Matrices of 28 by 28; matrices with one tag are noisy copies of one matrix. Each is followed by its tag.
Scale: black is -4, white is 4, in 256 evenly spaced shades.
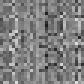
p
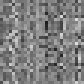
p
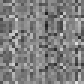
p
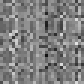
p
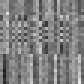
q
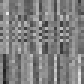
q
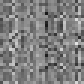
p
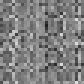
p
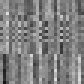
q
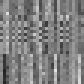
q
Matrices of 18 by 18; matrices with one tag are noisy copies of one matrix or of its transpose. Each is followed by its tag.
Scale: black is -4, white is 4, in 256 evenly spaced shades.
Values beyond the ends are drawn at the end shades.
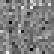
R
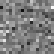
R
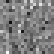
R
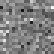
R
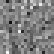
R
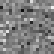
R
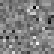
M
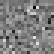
M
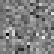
M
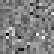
M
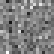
R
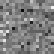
R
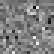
M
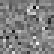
M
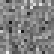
R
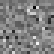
M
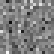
R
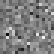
M
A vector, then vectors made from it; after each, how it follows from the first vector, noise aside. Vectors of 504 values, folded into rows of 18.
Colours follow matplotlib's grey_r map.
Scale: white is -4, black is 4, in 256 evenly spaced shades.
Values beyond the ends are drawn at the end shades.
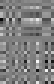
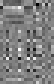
wrapped around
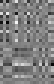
reversed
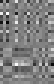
reversed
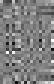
wrapped around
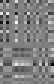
reversed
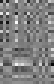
reversed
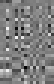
wrapped around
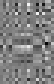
wrapped around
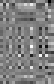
wrapped around
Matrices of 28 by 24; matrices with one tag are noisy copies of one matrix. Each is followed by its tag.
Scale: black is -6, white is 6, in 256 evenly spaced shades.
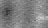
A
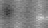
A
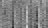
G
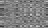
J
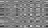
J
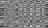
J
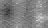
A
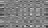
J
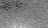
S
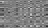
J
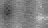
A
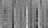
G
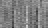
G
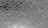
S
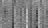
G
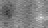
A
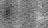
A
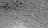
S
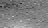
S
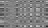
J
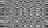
J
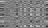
J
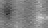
A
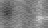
A
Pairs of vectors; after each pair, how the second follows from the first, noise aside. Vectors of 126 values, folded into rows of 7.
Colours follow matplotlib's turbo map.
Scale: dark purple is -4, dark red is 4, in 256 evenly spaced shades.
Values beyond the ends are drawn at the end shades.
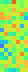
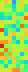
negated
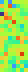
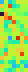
copied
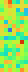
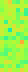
shrunk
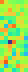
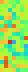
sign-scrambled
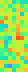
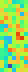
copied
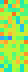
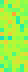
shrunk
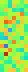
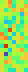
negated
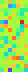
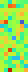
negated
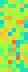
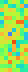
copied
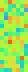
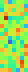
negated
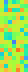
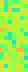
shrunk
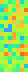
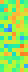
copied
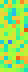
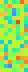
copied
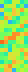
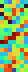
scaled up
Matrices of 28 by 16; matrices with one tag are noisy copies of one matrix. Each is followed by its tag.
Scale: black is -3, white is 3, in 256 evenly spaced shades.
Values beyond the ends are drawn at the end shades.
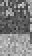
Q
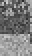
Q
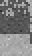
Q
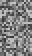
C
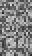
C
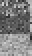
Q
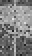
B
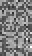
C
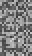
C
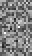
C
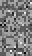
C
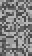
C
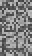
C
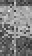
B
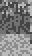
Q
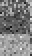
Q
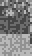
Q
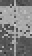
B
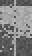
B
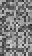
C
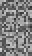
C
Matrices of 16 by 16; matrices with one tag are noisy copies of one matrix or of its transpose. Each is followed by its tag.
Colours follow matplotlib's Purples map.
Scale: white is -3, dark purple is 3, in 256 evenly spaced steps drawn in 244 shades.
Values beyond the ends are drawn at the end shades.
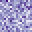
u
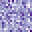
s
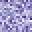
u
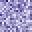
u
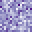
u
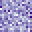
u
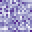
s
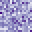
s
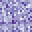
s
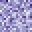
u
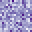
s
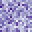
u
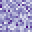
u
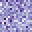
u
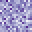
u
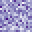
u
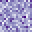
u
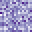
s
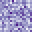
s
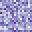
s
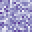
s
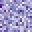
u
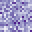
s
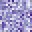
s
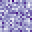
s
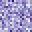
s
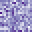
s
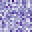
s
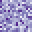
u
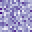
s
